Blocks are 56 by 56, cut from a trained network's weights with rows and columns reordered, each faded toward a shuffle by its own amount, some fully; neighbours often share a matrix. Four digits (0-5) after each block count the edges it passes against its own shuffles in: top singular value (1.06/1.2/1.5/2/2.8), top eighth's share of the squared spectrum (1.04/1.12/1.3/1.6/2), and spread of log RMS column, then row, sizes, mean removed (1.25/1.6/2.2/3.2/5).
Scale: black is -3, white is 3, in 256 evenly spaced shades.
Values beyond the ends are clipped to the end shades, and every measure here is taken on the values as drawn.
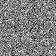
0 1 0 0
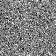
0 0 0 0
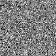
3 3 1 2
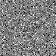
2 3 2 0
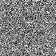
2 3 1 2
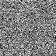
1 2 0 1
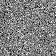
1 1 0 0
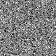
0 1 0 0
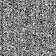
2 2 0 1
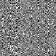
3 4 3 1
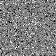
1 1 0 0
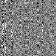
3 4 3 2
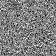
0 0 0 0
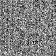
2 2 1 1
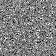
0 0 0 0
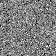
0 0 0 0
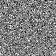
0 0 0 0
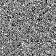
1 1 1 0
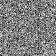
0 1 0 0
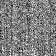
2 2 0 2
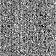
2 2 0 1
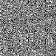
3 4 2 2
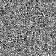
1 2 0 0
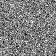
1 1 0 0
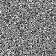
1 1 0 0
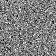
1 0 0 0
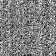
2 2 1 1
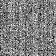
2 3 0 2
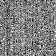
2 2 0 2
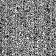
2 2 0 0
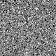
0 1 0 0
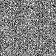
1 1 0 0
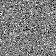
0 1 0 0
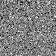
2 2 0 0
